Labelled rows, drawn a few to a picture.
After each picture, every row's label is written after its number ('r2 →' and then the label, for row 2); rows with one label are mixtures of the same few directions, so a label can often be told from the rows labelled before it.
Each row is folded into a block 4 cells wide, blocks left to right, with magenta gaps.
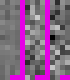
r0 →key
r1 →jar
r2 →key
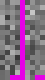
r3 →key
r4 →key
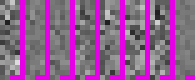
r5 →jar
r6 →jar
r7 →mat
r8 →jar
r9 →jar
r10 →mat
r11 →jar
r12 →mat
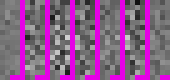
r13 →jar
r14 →key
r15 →key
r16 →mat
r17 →key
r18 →mat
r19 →mat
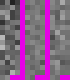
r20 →mat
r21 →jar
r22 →mat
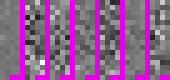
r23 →key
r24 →jar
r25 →key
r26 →key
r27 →mat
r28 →mat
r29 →mat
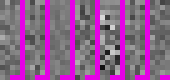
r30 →key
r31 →key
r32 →mat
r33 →jar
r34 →key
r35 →key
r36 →mat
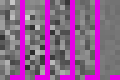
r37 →mat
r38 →key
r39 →mat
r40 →mat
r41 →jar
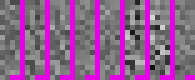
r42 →mat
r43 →mat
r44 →mat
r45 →jar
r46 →key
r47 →mat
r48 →key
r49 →key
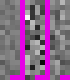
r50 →mat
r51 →jar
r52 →mat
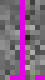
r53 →mat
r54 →key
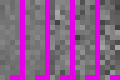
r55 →jar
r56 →mat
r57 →jar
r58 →key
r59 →mat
